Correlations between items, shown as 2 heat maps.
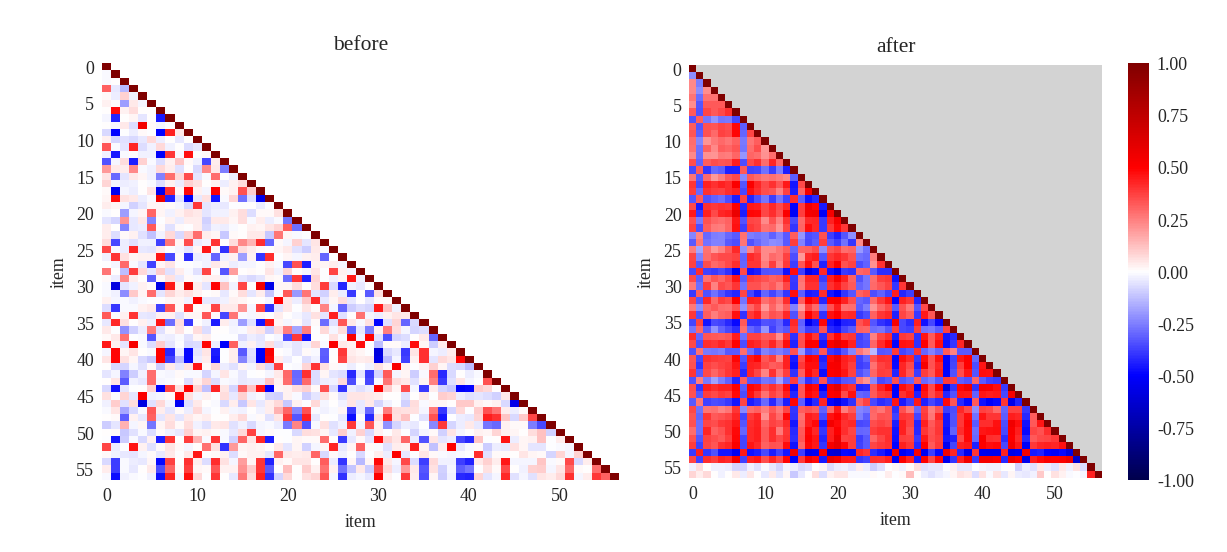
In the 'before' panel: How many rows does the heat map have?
57
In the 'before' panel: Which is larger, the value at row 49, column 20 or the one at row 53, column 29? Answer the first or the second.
the second
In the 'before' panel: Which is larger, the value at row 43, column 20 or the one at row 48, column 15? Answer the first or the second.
the first
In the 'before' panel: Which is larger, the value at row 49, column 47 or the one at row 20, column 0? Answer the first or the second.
the second
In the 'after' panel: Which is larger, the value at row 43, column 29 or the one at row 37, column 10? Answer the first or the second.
the second
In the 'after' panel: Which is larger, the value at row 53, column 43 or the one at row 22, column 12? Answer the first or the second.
the first
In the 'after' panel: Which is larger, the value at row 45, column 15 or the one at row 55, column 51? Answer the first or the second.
the first
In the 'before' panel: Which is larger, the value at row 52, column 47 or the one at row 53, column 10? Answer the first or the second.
the second
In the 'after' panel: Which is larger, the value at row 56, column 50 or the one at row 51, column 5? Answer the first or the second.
the second
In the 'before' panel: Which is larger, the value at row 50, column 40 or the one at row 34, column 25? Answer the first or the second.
the second
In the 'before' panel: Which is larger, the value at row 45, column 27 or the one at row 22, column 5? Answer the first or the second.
the second
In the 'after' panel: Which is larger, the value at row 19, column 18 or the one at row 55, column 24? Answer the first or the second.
the second
